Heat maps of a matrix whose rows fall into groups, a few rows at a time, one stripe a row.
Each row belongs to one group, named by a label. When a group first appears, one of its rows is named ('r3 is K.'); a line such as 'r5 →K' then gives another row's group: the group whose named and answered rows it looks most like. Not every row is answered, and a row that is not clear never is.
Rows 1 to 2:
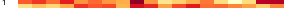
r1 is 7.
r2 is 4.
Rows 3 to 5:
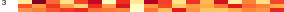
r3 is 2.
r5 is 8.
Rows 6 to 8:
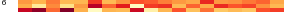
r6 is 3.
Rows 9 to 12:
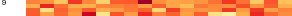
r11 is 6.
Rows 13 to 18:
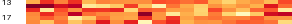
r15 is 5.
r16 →7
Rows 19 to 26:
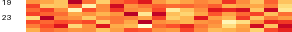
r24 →7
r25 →8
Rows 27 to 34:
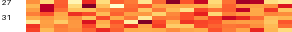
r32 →4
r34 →5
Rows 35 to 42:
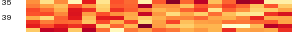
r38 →7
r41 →7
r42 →2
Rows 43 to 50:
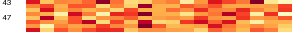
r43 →5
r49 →3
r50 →5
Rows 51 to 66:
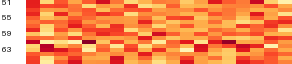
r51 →5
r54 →5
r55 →6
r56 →7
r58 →5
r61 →6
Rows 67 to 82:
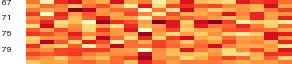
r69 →8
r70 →6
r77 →2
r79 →8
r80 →7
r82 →4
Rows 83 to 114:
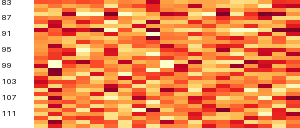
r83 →7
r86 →3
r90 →7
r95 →3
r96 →8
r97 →2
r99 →6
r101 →2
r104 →5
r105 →2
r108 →8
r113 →2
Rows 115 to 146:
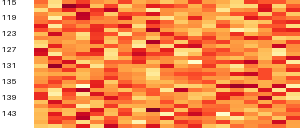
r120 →7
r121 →5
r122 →7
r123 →2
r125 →4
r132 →8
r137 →6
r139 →5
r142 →4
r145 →3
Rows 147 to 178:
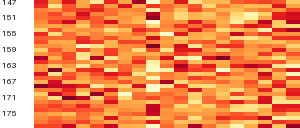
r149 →8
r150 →7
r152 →8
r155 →6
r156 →7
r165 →5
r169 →8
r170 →2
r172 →5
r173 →7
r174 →7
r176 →5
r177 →7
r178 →8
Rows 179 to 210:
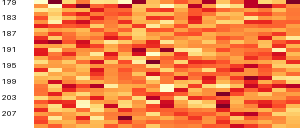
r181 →4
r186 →4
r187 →3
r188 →5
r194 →4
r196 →6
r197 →4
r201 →6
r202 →2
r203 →4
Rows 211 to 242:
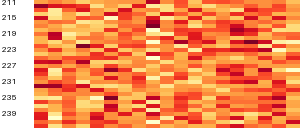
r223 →5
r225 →8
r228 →5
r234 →3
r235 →3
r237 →3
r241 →8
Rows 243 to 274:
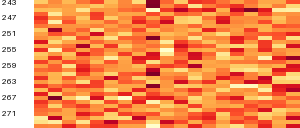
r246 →6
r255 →6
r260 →7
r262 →5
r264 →7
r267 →2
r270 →5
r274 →8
